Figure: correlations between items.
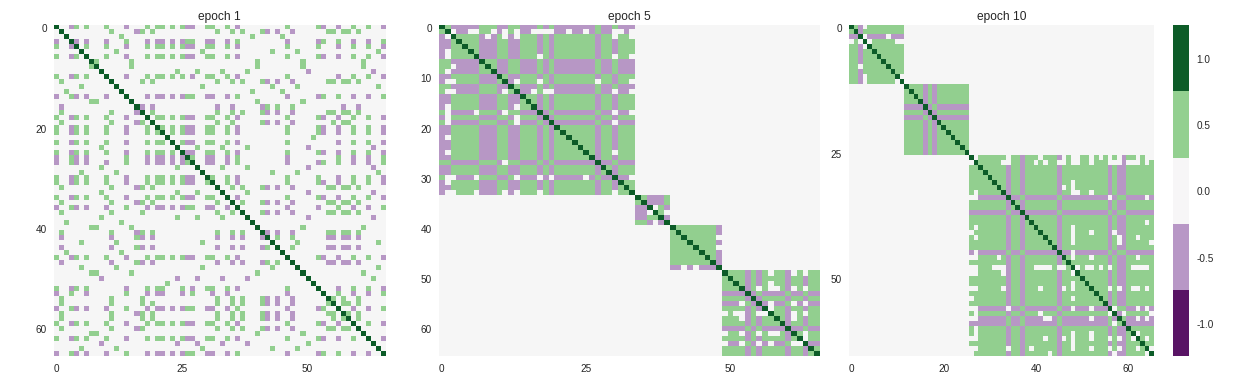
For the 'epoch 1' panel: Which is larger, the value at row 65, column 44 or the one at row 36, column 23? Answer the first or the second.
the first
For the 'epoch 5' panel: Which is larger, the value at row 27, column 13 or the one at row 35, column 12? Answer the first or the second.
the first
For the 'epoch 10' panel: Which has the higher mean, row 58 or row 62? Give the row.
62
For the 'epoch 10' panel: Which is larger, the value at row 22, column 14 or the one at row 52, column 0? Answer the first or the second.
the first
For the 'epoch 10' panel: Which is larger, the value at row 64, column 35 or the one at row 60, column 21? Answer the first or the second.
the first
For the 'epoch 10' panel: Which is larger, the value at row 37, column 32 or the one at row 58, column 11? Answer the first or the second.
the second
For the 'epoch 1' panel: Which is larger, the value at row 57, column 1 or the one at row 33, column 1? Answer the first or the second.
the first
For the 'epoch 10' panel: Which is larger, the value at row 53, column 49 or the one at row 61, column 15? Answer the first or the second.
the first
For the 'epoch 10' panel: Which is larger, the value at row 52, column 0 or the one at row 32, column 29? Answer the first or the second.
the second
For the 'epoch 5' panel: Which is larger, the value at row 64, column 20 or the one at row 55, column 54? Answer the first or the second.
the first
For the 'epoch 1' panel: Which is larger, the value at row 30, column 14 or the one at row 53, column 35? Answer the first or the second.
the second
